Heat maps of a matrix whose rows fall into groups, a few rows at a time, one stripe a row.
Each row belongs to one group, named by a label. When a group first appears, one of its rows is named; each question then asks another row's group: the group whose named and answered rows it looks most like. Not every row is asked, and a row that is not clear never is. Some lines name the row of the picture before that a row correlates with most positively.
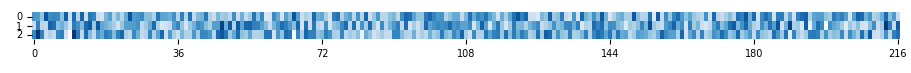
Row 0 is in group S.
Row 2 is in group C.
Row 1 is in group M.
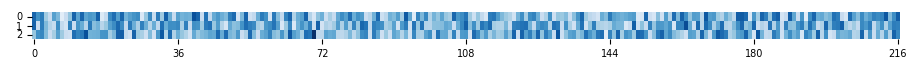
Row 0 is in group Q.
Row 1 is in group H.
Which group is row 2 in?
C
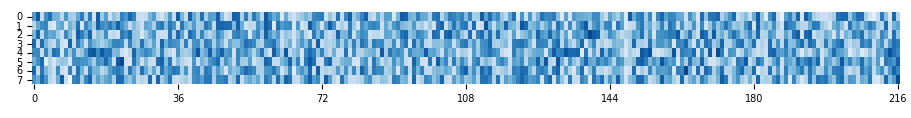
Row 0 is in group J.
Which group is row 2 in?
J
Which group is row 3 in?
H
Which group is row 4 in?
M
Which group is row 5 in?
C
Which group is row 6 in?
H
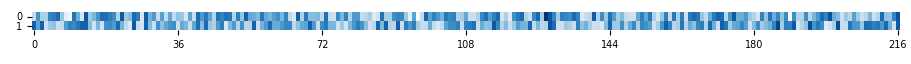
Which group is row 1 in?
Q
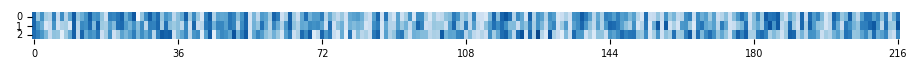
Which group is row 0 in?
Q
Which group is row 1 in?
Q
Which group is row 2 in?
Q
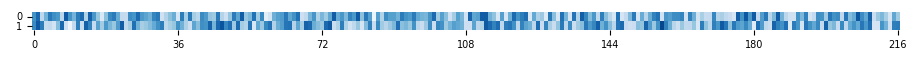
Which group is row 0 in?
S
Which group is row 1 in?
C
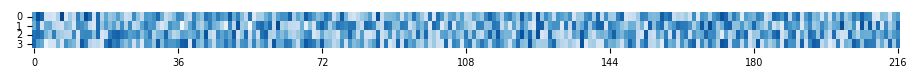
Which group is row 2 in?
Q
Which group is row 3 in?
Q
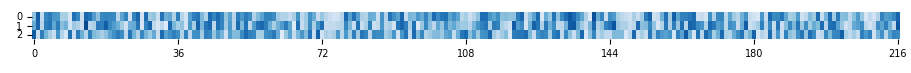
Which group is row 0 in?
M
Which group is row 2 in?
H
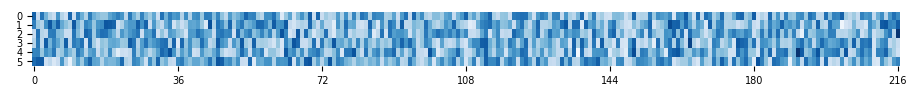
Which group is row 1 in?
M
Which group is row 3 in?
S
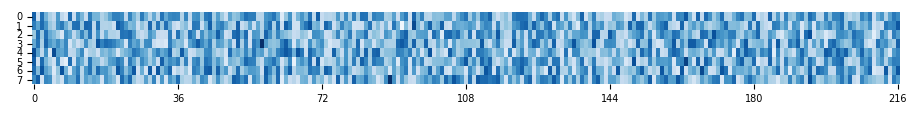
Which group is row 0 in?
H
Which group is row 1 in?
C
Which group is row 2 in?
J
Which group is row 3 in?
M
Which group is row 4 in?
S
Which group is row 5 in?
H
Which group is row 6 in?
C
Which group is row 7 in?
J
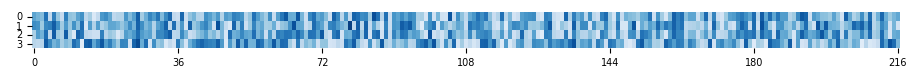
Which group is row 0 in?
S
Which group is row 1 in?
S
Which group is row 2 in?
S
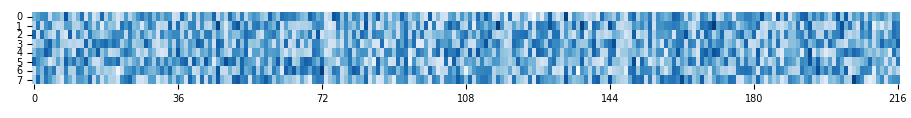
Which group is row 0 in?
S
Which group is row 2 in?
H
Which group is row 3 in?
M
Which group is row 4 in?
J
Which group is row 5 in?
Q
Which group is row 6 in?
S
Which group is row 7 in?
J
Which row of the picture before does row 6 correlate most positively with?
2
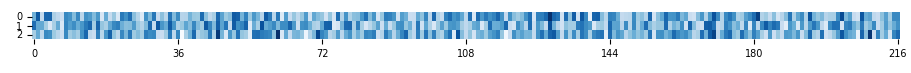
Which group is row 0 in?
J
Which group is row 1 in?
Q
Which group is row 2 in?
J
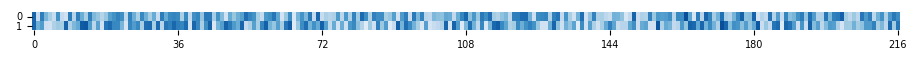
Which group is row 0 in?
H
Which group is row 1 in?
Q
